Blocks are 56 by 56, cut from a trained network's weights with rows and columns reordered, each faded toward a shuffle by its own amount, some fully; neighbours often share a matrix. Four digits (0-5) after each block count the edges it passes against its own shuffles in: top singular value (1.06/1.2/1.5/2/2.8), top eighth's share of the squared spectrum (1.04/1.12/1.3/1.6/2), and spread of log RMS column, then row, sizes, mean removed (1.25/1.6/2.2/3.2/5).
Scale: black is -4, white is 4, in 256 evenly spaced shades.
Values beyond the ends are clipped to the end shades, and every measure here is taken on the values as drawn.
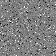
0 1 0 0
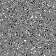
1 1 0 0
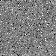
0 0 0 0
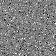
0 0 0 0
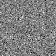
2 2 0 1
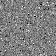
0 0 0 0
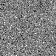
0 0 0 0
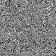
2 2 1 0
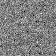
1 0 0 0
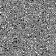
3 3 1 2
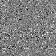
2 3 0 2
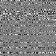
4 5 1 4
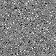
1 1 0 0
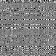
4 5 1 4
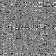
3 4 1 3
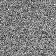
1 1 0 0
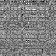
4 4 1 2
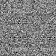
3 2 0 1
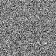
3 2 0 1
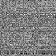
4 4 0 2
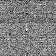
3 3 0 1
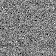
1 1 0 0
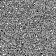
1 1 0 0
